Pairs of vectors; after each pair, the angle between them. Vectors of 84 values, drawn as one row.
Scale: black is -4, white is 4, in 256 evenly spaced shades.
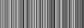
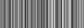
partly opposed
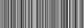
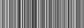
partly opposed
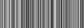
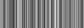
partly aligned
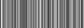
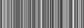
orthogonal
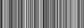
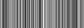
nearly opposite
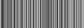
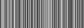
nearly opposite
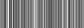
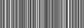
orthogonal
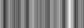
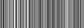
orthogonal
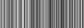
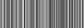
nearly parallel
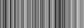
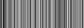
partly aligned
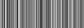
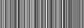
partly opposed
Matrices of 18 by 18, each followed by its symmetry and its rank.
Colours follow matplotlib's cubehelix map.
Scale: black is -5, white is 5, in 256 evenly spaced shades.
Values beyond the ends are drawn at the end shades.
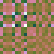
symmetric, rank two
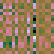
neither, rank two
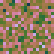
neither, full rank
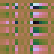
neither, rank one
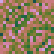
symmetric, full rank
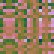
neither, rank two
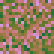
neither, full rank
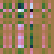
neither, rank one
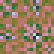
symmetric, rank three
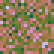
symmetric, full rank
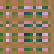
neither, rank one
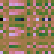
neither, rank two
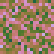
neither, full rank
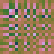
symmetric, rank two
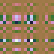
neither, rank one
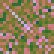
symmetric, full rank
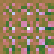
symmetric, rank three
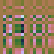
neither, rank one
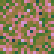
symmetric, full rank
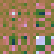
symmetric, rank two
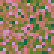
neither, full rank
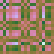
symmetric, rank two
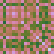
symmetric, rank three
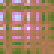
symmetric, rank two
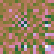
symmetric, rank three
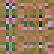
neither, rank two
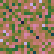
symmetric, full rank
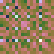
symmetric, rank three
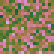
neither, full rank
